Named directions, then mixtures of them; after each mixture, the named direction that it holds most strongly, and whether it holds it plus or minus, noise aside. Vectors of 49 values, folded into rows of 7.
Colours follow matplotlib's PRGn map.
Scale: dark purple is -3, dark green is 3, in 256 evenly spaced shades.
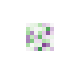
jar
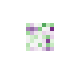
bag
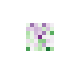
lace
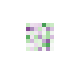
jar, minus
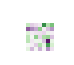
bag, plus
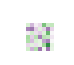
jar, minus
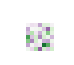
jar, minus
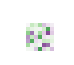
jar, plus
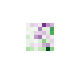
lace, plus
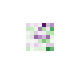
bag, minus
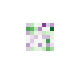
bag, minus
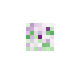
jar, minus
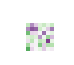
bag, plus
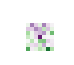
lace, plus
